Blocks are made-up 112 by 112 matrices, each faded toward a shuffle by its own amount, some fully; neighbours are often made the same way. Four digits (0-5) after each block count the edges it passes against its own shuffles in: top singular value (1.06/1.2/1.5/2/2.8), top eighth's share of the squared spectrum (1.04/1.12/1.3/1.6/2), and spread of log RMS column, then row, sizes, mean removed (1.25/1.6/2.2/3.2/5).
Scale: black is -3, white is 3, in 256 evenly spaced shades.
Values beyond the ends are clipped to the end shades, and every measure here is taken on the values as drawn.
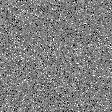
2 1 0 0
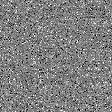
3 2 1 0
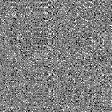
4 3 2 1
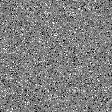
3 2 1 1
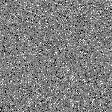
3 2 0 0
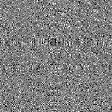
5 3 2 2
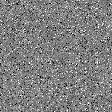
3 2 0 1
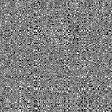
5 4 3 3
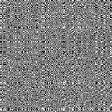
5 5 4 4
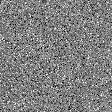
0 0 0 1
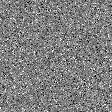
0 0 0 0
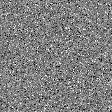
0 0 0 0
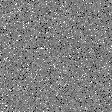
0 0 0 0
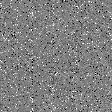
1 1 1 0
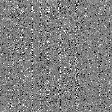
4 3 3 1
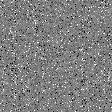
2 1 1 0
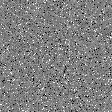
1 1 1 0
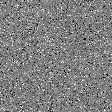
2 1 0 0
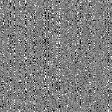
4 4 4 1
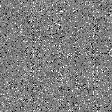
3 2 2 0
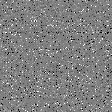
4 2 1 1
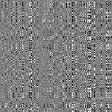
5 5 4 3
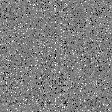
3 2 2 0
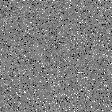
2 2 1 0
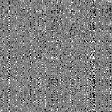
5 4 4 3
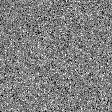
0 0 1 0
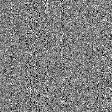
1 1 3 0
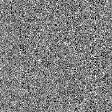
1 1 3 0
